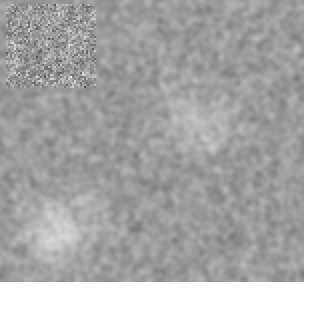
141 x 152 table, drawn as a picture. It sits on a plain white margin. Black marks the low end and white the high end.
The halves do not mirror each other. The texture is blotchy. An odd patch, rougher than its surroundings, sits in the top left. A few values lie far out on both sides of the bulk. The top left is the roughest part. Two bumps rise from the field. The ninth with the highest average is the bottom left.
